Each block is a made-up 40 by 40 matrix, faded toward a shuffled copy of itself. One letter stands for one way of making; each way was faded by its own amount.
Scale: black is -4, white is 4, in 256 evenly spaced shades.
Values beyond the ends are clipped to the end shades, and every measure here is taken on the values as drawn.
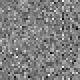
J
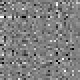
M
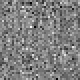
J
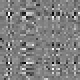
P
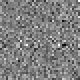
J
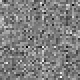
J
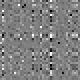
P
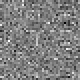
J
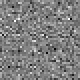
J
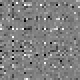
M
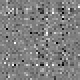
M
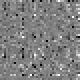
M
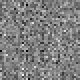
J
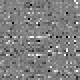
M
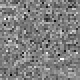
J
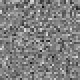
J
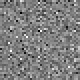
J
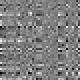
P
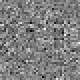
J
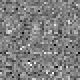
J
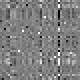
P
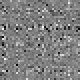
M
